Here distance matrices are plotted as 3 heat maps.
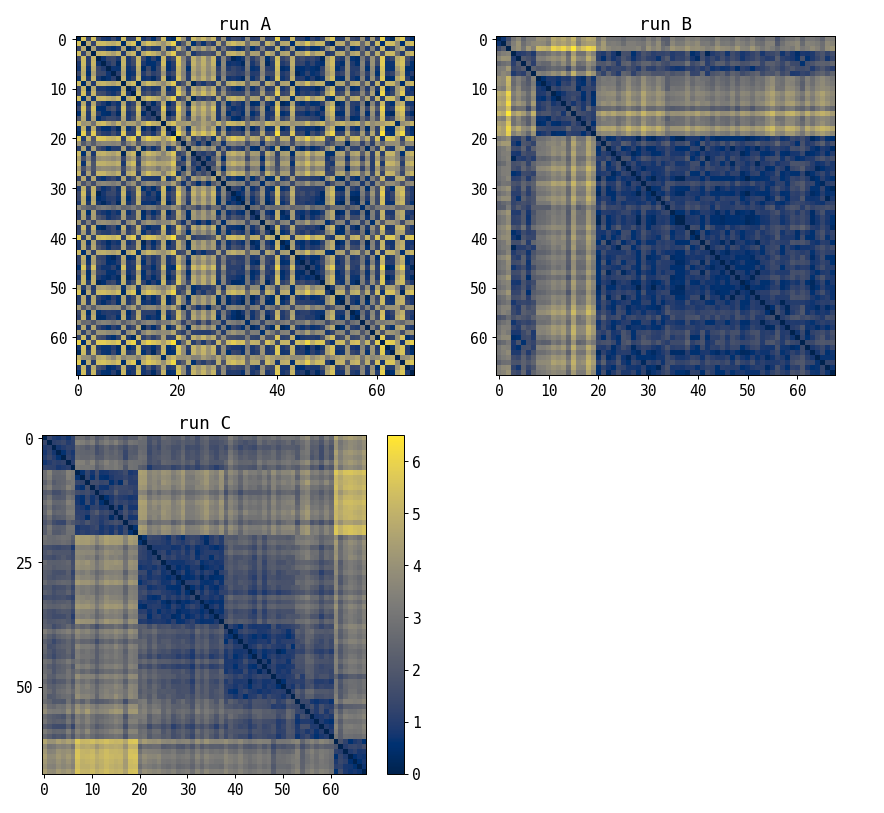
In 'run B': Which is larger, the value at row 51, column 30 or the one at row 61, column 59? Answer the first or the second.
the second
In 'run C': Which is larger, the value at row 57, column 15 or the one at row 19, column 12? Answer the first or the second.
the first
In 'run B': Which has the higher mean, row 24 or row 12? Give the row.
12
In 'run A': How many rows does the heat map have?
68
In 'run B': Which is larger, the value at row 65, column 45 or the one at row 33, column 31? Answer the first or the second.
the first
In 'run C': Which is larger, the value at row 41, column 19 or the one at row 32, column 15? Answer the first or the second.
the second
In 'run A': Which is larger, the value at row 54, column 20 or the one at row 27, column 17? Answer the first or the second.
the second
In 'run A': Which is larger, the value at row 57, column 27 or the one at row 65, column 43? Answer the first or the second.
the first
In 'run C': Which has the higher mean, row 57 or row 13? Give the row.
13
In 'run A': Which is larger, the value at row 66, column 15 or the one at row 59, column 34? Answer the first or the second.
the second
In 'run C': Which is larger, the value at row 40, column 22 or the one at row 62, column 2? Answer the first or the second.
the second
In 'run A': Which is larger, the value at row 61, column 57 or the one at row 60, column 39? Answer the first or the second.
the first
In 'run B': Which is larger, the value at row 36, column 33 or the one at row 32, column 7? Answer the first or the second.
the second
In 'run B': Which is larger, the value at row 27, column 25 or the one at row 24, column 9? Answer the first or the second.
the second
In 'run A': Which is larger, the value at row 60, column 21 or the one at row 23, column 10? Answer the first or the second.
the second
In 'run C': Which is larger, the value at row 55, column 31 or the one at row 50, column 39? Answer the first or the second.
the first
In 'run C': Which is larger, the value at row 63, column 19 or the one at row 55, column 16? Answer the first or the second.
the first
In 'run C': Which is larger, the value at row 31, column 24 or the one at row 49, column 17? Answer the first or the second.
the second
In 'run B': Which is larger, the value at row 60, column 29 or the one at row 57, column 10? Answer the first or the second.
the second
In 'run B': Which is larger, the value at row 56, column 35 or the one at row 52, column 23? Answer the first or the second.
the first
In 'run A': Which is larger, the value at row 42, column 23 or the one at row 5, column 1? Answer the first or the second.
the second
